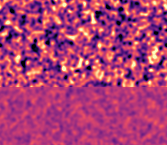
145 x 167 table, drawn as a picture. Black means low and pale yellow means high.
The bottom part is calmer, past a seam about 60% of the way down. The field is mottled with small blotches. The halves do not mirror each other. No overall slope runs across the table. There are no regular stripes.
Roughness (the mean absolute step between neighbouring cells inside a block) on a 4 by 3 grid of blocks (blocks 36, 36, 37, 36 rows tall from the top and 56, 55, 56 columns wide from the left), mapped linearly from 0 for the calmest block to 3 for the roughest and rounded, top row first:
333 / 333 / 111 / 000
